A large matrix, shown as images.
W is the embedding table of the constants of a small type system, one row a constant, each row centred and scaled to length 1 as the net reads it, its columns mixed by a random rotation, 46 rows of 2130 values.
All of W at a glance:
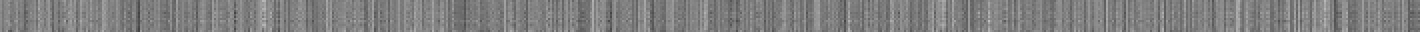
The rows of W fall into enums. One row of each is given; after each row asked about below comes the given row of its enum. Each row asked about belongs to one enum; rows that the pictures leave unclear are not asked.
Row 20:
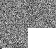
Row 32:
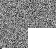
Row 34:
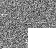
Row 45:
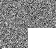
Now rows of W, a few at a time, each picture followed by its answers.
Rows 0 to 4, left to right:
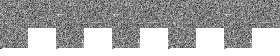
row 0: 32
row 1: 34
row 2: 34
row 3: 45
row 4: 34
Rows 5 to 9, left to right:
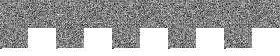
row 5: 32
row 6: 34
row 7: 20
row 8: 32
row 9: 20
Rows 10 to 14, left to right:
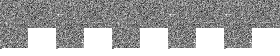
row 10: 45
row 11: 34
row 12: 45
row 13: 34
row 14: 34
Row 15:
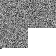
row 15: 32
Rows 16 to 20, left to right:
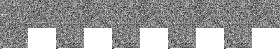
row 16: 34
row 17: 20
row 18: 20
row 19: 20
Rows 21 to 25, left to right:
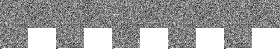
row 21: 45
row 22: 20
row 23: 34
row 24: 45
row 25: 20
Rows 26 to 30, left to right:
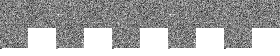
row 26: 20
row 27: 34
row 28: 45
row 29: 34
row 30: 32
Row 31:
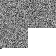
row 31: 32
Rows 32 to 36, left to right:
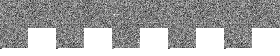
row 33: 20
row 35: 32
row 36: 20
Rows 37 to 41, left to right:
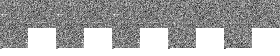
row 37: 34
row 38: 34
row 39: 34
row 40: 45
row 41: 20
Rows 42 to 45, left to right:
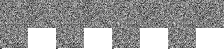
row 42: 20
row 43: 20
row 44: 45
